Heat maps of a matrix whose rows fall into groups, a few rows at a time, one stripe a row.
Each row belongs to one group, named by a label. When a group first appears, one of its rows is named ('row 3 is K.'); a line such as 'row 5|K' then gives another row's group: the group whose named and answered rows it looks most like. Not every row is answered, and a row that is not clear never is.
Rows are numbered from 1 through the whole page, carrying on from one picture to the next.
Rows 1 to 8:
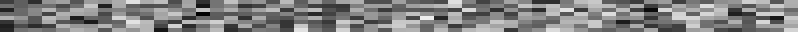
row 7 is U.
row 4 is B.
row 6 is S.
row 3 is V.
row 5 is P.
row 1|S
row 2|B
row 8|U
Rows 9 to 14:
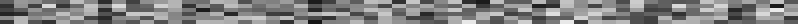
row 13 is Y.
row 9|B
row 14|V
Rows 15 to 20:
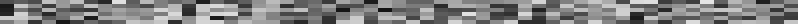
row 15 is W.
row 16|V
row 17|P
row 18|V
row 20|S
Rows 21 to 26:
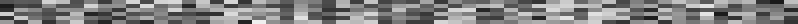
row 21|P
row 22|U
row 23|V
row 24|W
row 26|W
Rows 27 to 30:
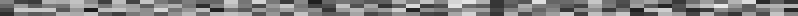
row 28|B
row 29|Y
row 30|V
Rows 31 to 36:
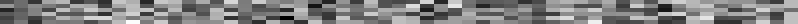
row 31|P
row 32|B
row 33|U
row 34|P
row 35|U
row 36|S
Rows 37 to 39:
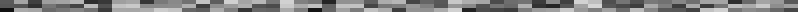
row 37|Y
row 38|S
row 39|B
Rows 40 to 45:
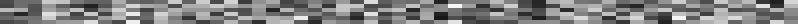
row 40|P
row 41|S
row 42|Y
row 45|B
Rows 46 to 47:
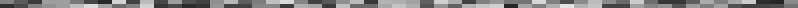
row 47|U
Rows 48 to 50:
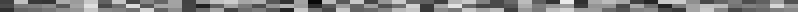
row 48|V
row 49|B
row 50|U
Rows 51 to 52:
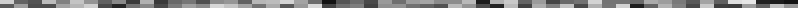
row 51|W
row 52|V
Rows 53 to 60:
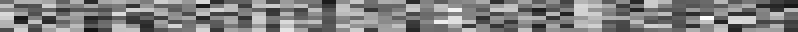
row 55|S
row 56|Y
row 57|W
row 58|W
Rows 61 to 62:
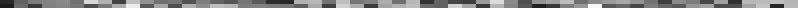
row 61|U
